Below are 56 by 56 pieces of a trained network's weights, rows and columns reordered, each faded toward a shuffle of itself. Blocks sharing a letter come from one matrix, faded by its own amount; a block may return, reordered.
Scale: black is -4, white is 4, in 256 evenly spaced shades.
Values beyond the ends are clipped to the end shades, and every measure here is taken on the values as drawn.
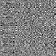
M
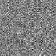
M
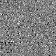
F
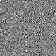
F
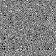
F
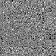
F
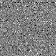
F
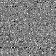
F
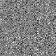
F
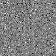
F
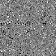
F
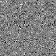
F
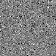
F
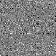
F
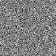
M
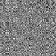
M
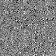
F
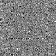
F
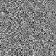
M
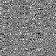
M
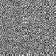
M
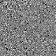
F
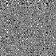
F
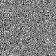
F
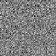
M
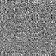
M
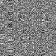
M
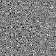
F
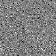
F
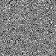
F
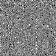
F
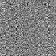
M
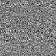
M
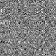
M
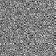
M
